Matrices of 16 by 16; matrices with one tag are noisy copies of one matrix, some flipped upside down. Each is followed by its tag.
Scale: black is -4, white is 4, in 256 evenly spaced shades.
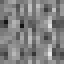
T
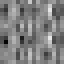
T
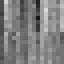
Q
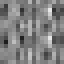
T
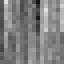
Q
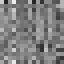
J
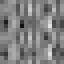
T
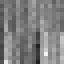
Q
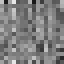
J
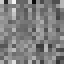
J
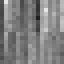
Q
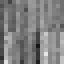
Q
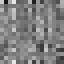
J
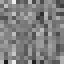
J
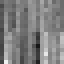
Q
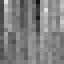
Q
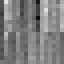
Q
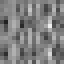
T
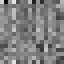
J
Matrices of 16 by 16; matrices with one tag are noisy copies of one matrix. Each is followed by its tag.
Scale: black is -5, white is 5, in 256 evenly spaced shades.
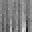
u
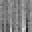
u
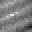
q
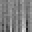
u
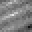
q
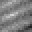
q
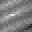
q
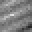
q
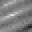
q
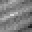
q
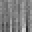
u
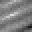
q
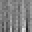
u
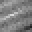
q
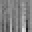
u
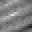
q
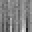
u
